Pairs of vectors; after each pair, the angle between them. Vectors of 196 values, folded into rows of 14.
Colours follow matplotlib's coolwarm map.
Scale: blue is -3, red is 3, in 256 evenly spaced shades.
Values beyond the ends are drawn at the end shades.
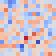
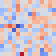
orthogonal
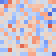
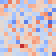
nearly parallel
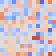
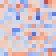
partly aligned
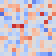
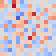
partly aligned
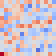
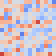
nearly parallel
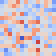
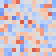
partly aligned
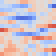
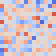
orthogonal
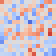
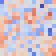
nearly opposite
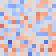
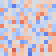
nearly parallel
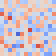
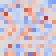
partly aligned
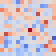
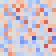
partly aligned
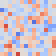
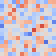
orthogonal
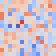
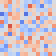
partly opposed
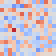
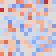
nearly parallel
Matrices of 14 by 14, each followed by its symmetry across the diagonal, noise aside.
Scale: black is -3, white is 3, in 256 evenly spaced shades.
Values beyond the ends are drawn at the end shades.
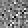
antisymmetric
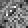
symmetric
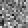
neither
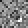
symmetric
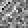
symmetric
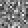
neither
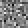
antisymmetric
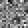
neither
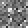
symmetric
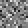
antisymmetric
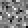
symmetric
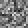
symmetric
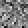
neither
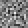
antisymmetric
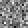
neither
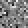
antisymmetric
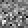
neither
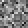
symmetric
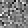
antisymmetric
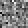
antisymmetric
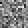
neither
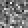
neither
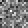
symmetric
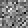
symmetric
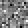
antisymmetric
